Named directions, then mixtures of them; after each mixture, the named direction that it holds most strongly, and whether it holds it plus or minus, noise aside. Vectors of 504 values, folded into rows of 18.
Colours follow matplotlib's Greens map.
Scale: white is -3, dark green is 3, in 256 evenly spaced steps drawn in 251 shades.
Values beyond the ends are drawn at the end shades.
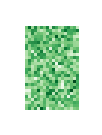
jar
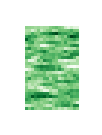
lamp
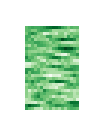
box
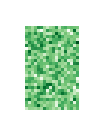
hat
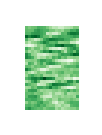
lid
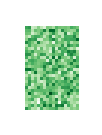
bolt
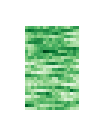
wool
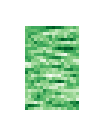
box, plus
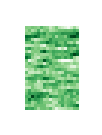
lamp, plus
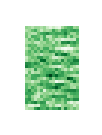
box, minus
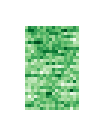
wool, plus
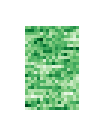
wool, plus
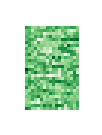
bolt, plus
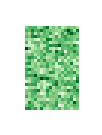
hat, minus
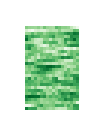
wool, minus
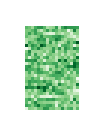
hat, plus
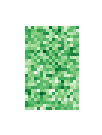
jar, minus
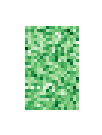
hat, minus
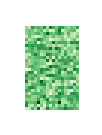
bolt, minus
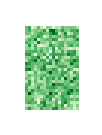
bolt, plus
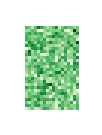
hat, plus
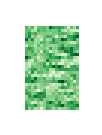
box, plus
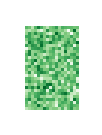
hat, plus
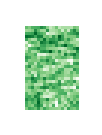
lid, plus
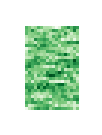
box, minus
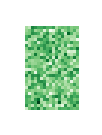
bolt, minus
